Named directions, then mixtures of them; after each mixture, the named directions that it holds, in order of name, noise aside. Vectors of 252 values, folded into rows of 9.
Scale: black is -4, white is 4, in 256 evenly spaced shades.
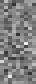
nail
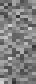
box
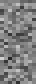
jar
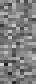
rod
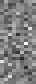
box, nail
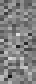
jar, nail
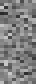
box, rod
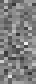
nail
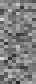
jar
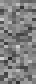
jar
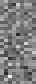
jar, nail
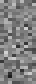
nail, rod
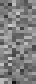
box, rod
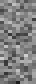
jar, rod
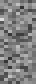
jar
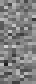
jar, rod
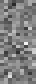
nail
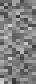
box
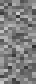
box, jar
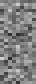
jar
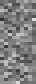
jar, rod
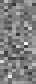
nail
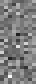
jar, nail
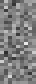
nail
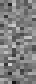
box, rod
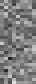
box, nail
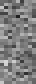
box, rod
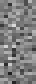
box, rod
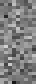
box, rod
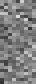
box, rod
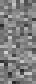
nail, rod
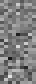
jar, nail
